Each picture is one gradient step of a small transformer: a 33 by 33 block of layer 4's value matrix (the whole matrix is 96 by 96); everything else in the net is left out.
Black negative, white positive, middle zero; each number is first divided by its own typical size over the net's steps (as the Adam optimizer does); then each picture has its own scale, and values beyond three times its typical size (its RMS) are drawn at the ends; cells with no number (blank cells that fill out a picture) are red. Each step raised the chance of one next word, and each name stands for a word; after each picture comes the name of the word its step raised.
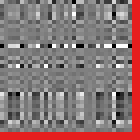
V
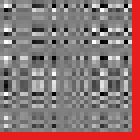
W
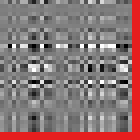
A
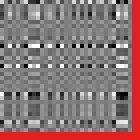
V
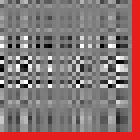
A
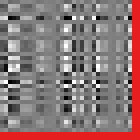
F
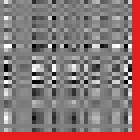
A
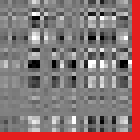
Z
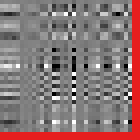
Z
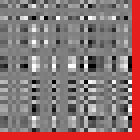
F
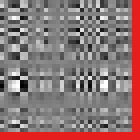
W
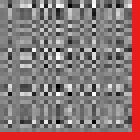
W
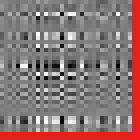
Z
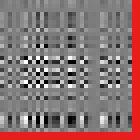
A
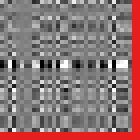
F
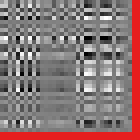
W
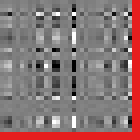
Z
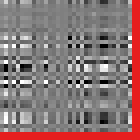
A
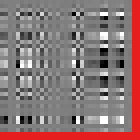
Z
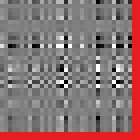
A
